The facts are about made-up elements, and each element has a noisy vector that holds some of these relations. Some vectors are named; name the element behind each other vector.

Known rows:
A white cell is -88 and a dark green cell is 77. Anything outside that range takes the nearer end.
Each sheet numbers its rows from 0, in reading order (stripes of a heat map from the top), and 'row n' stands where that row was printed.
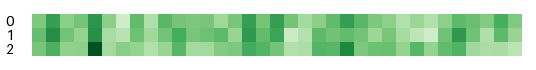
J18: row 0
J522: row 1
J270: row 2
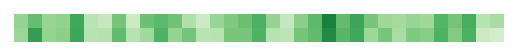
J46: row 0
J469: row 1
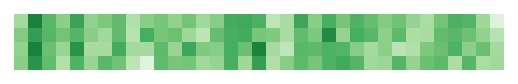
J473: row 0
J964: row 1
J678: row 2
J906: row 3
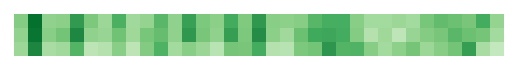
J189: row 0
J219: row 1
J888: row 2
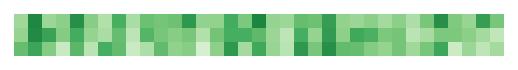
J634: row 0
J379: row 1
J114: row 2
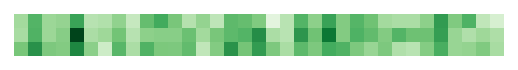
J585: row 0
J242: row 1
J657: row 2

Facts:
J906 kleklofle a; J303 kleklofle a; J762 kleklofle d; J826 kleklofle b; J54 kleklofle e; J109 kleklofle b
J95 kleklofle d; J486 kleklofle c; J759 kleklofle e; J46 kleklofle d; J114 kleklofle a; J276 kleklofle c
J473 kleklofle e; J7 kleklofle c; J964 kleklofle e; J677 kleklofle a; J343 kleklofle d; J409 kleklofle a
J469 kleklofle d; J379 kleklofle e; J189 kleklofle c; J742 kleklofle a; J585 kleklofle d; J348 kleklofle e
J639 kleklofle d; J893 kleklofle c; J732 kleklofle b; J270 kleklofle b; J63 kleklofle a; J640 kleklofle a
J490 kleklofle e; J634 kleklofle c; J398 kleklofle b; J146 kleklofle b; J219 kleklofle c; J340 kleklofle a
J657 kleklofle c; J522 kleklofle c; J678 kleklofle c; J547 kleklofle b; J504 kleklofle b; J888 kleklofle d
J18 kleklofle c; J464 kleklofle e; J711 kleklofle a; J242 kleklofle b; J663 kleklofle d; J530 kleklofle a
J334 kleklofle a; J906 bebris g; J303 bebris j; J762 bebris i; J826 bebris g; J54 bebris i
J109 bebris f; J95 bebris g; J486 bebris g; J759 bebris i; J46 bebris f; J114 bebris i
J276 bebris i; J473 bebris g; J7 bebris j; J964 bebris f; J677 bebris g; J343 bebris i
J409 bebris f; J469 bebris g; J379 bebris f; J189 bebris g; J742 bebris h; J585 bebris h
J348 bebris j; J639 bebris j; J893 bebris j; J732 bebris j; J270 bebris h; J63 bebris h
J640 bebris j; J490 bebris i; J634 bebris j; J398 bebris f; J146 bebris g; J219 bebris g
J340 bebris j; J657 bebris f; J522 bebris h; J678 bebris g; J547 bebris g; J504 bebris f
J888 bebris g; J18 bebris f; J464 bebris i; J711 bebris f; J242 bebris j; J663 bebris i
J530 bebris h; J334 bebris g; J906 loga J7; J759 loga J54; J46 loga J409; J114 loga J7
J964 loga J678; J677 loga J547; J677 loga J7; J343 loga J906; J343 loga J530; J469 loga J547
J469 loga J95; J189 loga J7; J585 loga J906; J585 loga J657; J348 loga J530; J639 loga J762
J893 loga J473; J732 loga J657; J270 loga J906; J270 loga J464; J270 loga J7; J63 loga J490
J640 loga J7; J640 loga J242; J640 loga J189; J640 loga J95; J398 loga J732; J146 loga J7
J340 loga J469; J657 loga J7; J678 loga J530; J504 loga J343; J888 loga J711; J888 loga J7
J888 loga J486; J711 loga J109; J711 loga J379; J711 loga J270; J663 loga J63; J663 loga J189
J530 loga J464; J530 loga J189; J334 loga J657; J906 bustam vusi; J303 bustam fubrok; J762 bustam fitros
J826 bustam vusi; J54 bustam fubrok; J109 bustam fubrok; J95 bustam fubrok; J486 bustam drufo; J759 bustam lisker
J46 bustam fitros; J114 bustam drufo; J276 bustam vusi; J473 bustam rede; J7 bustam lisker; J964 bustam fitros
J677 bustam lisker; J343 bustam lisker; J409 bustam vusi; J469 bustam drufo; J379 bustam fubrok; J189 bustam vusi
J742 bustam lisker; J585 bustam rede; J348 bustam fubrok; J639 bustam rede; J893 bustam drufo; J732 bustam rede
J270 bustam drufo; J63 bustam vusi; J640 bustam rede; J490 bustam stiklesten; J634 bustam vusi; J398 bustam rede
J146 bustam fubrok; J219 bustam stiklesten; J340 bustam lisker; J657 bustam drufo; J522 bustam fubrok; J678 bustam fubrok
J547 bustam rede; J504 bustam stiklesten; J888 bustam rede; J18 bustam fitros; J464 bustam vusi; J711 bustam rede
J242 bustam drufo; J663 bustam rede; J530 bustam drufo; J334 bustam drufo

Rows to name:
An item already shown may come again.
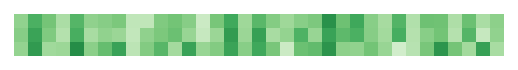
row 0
J409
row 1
J711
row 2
J276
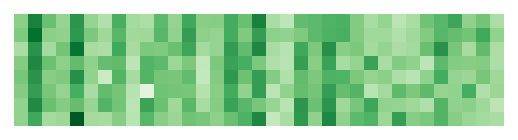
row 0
J678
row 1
J189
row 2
J893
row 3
J759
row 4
J657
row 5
J677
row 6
J490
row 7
J732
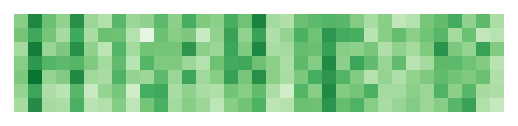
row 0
J678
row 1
J334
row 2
J634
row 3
J964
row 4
J486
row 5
J663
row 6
J888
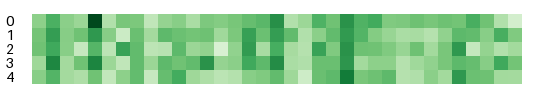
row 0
J547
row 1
J18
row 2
J114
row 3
J7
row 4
J762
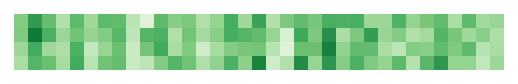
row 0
J906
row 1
J54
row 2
J343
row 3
J303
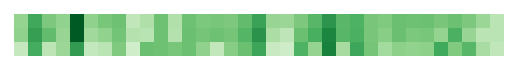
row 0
J826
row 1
J146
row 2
J639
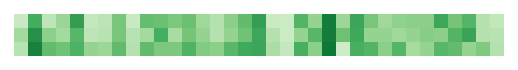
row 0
J639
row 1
J95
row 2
J348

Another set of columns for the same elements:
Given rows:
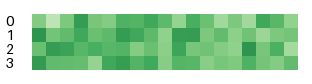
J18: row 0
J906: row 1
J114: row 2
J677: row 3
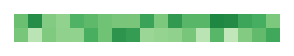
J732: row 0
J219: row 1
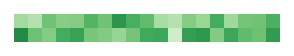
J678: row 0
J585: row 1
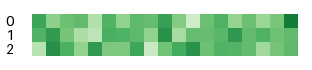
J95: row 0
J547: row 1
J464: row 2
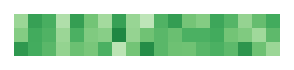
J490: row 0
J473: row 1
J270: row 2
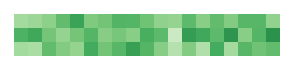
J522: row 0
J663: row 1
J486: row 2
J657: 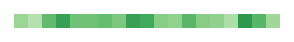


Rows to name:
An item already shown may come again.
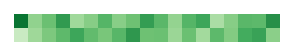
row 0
J46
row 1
J893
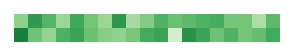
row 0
J473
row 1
J585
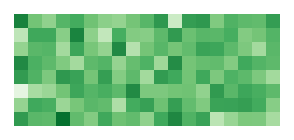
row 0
J585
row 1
J348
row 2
J473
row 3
J504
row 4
J742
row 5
J7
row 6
J242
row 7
J409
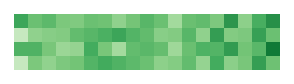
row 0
J762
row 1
J276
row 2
J343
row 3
J276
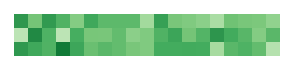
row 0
J334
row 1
J759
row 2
J711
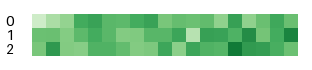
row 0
J634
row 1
J639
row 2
J732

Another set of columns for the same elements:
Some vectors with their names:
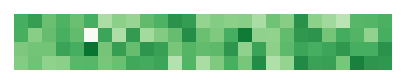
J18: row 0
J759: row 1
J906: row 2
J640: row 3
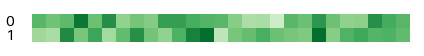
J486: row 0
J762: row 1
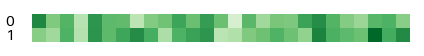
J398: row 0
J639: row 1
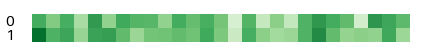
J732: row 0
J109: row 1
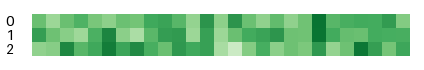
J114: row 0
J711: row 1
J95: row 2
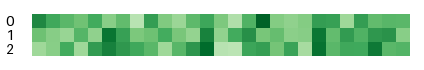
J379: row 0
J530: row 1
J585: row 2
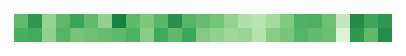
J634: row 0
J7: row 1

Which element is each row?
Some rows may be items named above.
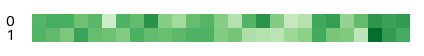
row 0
J348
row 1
J893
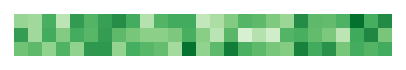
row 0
J639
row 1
J242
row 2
J742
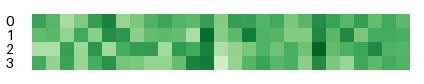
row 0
J409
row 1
J742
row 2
J663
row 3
J46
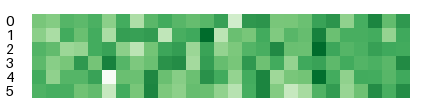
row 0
J473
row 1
J343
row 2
J711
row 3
J677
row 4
J490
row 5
J348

